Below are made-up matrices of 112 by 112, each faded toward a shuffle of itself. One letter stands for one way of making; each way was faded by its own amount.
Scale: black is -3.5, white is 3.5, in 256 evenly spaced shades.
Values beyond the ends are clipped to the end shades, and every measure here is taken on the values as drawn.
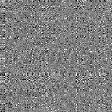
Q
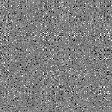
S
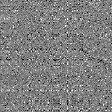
S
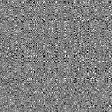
Q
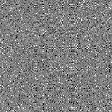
S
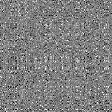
S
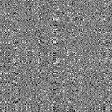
Q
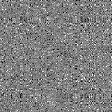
S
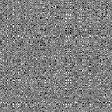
Q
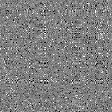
S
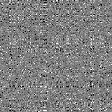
S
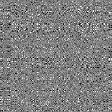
Q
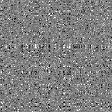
S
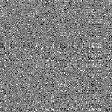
S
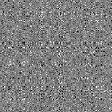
Q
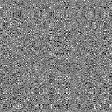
Q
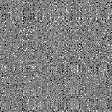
S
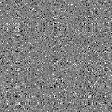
S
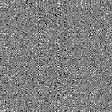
S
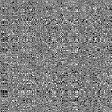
Q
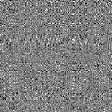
Q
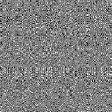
Q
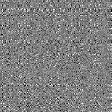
Q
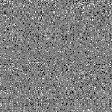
S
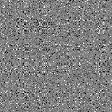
S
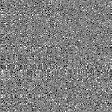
S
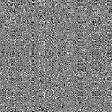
S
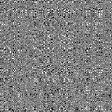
Q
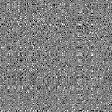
Q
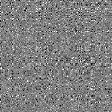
S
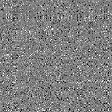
S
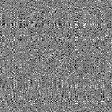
Q
